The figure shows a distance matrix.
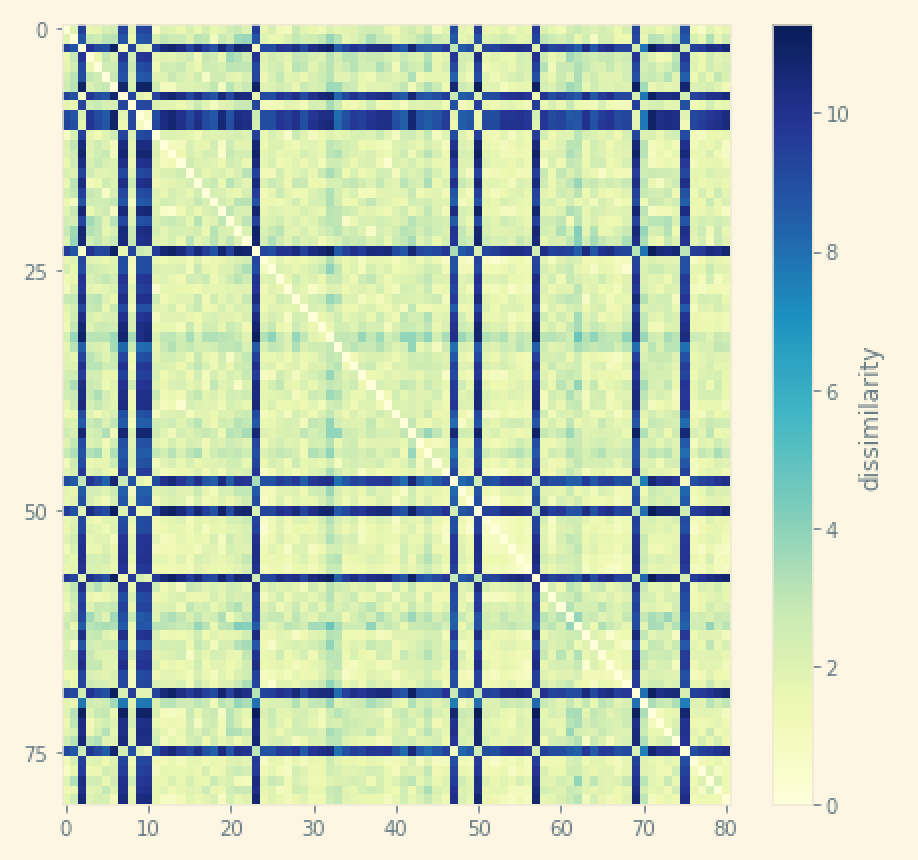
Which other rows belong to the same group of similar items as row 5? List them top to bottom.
0, 1, 3, 4, 6, 8, 11, 12, 13, 14, 15, 16, 17, 18, 19, 20, 21, 22, 24, 25, 26, 27, 28, 29, 30, 31, 32, 33, 34, 35, 36, 37, 38, 39, 40, 41, 42, 43, 44, 45, 46, 48, 49, 51, 52, 53, 54, 55, 56, 58, 59, 60, 61, 62, 63, 64, 65, 66, 67, 68, 70, 71, 72, 73, 74, 76, 77, 78, 79, 80
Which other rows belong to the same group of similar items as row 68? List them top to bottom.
0, 1, 3, 4, 5, 6, 8, 11, 12, 13, 14, 15, 16, 17, 18, 19, 20, 21, 22, 24, 25, 26, 27, 28, 29, 30, 31, 32, 33, 34, 35, 36, 37, 38, 39, 40, 41, 42, 43, 44, 45, 46, 48, 49, 51, 52, 53, 54, 55, 56, 58, 59, 60, 61, 62, 63, 64, 65, 66, 67, 70, 71, 72, 73, 74, 76, 77, 78, 79, 80
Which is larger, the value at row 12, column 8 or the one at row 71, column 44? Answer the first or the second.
the second
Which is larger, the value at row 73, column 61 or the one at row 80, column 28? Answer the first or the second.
the first
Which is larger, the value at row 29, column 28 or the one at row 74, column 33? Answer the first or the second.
the second
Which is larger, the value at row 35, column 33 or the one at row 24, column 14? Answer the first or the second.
the first
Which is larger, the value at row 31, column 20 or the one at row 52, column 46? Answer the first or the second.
the first
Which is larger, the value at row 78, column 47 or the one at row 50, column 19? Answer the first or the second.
the second
